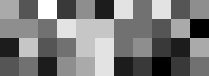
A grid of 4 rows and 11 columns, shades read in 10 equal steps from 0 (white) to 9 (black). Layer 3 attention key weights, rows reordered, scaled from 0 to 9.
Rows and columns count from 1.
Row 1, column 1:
3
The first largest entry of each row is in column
6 11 1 9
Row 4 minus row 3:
-2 3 2 -1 1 0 3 3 2 -1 2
